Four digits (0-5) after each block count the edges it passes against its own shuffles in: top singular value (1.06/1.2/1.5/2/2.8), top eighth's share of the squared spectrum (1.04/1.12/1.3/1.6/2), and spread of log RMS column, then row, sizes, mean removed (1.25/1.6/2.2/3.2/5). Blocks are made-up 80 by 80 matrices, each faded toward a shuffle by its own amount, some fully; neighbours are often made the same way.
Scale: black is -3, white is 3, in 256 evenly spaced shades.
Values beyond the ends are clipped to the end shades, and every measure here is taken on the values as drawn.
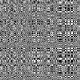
5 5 4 4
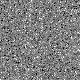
2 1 0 0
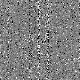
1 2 3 0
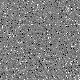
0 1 0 0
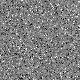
0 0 0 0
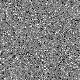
0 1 0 1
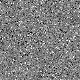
0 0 0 0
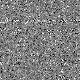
1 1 1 2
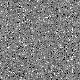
1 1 1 0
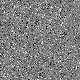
1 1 1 0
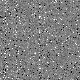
1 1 1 0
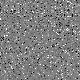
3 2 1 1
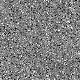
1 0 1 0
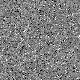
0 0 0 0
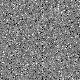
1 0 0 0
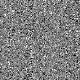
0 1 2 0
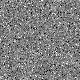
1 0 0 0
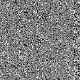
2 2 3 0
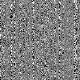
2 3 4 0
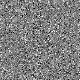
0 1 2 0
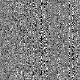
2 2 4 0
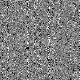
1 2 3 0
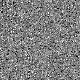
0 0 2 0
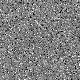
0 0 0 0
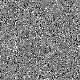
0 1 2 0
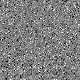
2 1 0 0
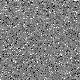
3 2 0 0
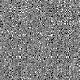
4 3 2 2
